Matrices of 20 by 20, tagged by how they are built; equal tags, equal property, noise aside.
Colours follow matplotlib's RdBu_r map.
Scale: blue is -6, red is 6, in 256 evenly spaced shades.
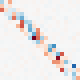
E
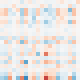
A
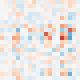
A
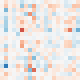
A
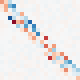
E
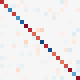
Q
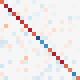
Q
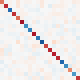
Q
